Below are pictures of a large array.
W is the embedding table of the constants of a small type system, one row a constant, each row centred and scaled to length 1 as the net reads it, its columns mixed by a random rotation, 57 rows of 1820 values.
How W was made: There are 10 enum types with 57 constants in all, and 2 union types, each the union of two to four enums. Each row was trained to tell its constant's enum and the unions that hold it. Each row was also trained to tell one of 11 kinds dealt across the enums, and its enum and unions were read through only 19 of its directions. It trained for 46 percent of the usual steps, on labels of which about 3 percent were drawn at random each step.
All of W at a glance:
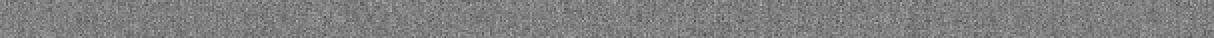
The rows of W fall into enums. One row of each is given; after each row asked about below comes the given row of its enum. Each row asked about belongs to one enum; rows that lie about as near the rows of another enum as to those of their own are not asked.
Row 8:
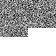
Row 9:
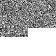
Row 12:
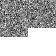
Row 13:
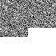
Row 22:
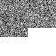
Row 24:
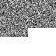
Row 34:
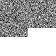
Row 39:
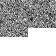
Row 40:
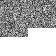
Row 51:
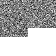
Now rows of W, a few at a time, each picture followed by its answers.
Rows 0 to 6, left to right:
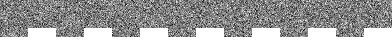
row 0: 51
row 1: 13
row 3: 39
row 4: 34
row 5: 13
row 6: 34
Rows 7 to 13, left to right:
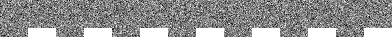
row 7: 39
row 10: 24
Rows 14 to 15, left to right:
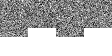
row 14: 51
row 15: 9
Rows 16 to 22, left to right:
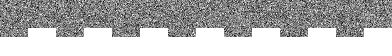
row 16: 24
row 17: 13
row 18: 51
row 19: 39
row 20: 40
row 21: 13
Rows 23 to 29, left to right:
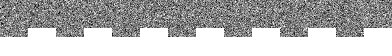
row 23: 24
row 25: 12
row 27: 24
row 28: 22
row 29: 9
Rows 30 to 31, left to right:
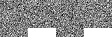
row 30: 51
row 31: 51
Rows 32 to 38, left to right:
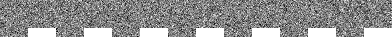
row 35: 12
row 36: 24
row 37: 9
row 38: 39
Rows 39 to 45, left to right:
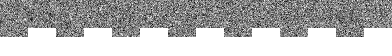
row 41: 12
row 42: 51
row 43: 22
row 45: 22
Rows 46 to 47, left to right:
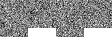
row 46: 39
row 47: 39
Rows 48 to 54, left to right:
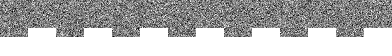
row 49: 22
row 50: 13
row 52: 22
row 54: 13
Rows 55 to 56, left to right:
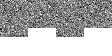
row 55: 9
